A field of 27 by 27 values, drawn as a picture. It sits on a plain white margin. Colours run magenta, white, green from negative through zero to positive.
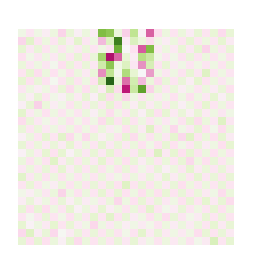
Roughest part: top middle. Odd patch: rougher, in the top middle. Slope: none. Grain: checkered.
